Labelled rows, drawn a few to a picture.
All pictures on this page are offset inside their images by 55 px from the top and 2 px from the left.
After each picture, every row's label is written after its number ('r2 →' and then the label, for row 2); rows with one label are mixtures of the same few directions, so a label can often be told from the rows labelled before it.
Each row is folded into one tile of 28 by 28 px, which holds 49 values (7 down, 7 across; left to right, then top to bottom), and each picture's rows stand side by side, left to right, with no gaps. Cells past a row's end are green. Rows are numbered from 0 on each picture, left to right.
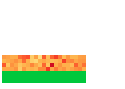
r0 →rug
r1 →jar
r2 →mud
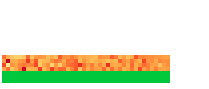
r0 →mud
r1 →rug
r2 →rug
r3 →jar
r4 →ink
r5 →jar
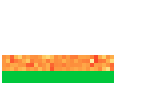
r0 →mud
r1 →mud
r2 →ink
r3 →mud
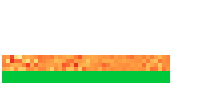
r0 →mud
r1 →mud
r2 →ink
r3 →jar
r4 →mud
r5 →ink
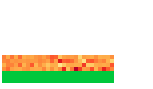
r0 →jar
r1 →rug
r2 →ink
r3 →ink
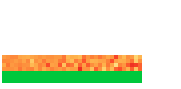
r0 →rug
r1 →jar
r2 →mud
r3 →ink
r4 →rug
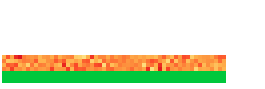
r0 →mud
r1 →mud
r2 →rug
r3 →mud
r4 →rug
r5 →ink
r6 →ink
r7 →rug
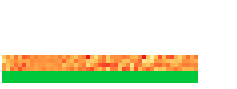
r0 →jar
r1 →jar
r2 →ink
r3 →rug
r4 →ink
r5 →rug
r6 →rug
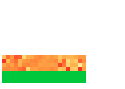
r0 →ink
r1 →rug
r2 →rug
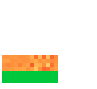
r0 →ink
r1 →jar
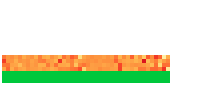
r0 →jar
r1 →mud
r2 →ink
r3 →jar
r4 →jar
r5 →ink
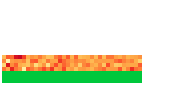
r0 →mud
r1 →ink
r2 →jar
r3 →jar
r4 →ink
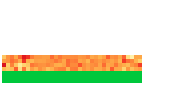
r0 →rug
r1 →ink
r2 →rug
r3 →ink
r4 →mud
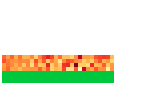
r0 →jar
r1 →mud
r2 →ink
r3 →mud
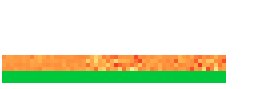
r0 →rug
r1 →rug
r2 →rug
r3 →rug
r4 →ink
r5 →ink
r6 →mud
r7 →ink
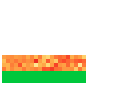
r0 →jar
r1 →ink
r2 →jar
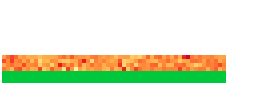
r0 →rug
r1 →rug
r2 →ink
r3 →mud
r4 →rug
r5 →mud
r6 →mud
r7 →rug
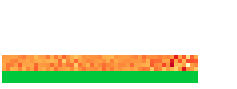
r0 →ink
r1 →jar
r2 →mud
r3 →rug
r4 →ink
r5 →rug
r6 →jar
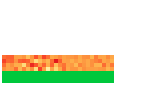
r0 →jar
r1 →ink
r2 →jar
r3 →mud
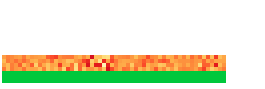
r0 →jar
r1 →rug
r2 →ink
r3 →mud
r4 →ink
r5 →jar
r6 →jar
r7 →jar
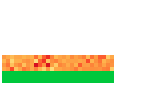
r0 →rug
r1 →ink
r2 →jar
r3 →ink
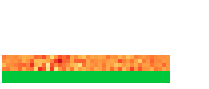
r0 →rug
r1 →ink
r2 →jar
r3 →ink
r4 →ink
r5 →rug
